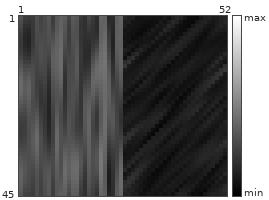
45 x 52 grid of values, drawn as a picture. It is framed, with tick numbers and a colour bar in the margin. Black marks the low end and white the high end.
The table splits into one row of 2 panels. Panel 1,1: low, streaked downward. Panel 1,2: very low, slanting up to the right, faint in contrast.
